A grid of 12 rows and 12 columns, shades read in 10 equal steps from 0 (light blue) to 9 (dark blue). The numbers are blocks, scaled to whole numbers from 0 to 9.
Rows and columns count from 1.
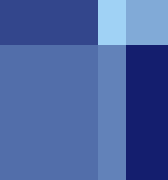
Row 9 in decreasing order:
9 9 9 5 5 5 5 5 5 5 4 4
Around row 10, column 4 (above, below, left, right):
5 5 5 5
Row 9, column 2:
5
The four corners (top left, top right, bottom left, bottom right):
7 2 5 9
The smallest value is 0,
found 6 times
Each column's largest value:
7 7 7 7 7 7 7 4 4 9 9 9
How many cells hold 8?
0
